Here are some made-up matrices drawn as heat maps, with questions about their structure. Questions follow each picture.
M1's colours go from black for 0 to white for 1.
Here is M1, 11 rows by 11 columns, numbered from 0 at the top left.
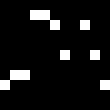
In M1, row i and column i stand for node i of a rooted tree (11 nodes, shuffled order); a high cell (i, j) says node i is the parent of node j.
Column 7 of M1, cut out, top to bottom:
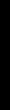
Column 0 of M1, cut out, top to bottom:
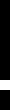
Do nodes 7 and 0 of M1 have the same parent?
no
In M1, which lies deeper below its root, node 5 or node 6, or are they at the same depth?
node 6
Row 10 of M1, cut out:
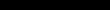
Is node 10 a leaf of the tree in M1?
yes
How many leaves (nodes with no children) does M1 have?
6
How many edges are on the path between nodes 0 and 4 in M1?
5
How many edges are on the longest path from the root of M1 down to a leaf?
3
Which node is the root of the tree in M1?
7
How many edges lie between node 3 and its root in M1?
2
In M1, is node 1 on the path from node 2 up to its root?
no
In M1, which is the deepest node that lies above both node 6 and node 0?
2
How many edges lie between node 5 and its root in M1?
2
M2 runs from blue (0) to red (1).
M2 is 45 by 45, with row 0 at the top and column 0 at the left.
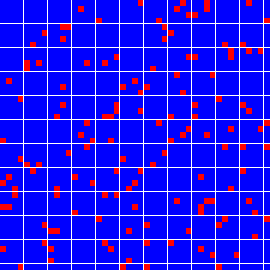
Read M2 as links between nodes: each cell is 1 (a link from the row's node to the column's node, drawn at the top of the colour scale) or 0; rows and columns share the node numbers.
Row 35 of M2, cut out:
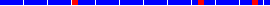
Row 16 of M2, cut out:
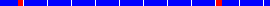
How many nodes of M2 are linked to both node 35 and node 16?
0
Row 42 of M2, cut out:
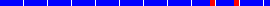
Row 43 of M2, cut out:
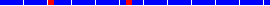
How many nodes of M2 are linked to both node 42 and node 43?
0
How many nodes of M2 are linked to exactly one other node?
1
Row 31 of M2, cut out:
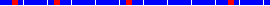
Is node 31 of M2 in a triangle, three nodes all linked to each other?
yes
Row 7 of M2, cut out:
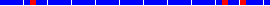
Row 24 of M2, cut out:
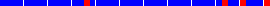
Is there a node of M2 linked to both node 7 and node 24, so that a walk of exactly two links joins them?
yes
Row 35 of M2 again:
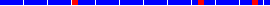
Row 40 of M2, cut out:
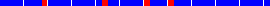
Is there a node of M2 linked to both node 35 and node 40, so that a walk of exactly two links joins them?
no
